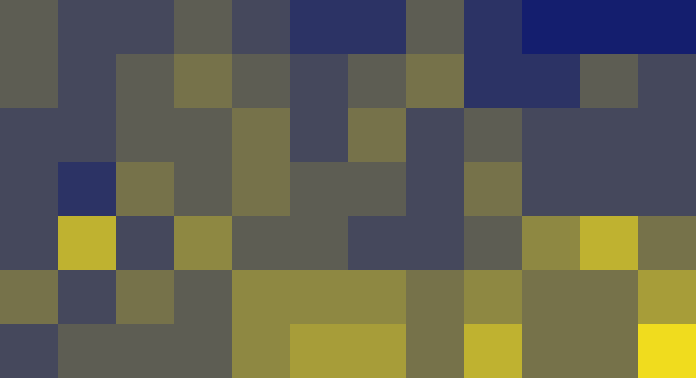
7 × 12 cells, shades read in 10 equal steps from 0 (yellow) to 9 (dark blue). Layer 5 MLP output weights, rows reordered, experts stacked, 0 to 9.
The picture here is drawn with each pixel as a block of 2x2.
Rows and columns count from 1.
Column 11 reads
9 6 7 7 2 5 5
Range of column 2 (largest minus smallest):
6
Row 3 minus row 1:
1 0 -1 0 -2 -1 -3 1 -2 -2 -2 -2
